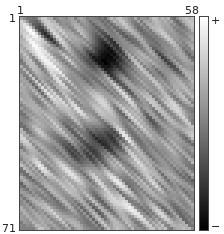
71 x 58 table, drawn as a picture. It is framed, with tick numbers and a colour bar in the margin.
Two dips sink into the field. On average the colour sits 60% of the way up the scale. The top middle is the ninth with the lowest average. No single row or column stands out from its neighbours.
